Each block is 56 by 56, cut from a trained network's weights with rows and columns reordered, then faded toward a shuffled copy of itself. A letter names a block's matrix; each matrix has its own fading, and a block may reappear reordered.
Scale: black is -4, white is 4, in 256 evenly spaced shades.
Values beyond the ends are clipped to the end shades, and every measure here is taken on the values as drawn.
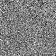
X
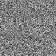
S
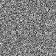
S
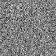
S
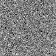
X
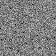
X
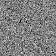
X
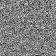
S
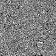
X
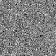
X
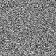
S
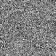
S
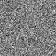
S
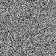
X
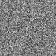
S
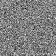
S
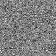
S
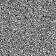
X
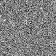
S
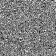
X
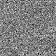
S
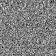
S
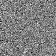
X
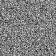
S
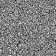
X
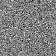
X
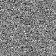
S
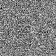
S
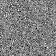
X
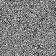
S
